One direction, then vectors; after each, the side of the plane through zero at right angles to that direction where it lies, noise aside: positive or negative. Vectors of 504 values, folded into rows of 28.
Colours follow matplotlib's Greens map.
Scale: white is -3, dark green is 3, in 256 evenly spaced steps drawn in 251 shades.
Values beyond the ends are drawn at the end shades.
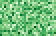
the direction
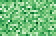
positive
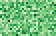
negative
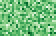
positive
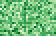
positive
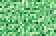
positive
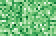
negative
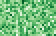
negative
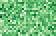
negative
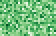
negative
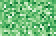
negative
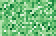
negative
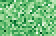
positive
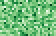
negative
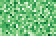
negative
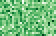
positive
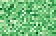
negative
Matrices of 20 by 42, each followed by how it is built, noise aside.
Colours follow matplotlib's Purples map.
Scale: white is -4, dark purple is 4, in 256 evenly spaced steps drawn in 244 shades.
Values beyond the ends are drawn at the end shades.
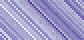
Toeplitz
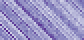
Toeplitz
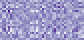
low rank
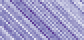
Toeplitz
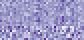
low rank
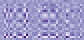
low rank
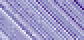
Toeplitz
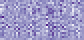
low rank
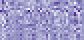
low rank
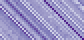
Toeplitz
